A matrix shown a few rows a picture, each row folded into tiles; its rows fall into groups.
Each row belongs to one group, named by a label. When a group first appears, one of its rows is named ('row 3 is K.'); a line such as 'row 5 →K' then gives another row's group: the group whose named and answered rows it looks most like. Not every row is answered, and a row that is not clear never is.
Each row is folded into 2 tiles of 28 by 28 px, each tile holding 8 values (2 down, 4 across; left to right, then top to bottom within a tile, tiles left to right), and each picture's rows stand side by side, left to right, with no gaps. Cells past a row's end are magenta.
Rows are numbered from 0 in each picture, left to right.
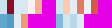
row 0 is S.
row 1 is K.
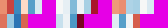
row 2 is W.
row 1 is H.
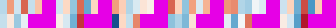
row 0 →K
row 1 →H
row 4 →W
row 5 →H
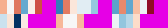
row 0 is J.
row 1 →S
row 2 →K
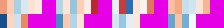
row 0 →W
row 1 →K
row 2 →K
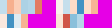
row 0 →S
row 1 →J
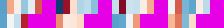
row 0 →S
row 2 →S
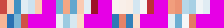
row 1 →K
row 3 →W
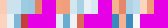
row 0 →H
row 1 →W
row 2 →J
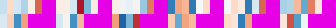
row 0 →J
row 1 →H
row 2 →H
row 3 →S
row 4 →J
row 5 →J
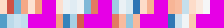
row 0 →K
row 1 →H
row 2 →J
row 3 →W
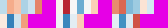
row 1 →S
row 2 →W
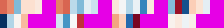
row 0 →W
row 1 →W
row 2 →H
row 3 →K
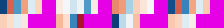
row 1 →H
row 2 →W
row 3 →K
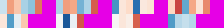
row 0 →S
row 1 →S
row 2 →S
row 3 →K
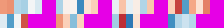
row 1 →J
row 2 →J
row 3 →K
